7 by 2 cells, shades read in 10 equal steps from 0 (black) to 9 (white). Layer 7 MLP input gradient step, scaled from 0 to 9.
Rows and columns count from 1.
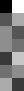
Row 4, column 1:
5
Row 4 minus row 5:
3 -3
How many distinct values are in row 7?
2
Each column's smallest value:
0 2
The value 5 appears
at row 3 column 1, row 4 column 1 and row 6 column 2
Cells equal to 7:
1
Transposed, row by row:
0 3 5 5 2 4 6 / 9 6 3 4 7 5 2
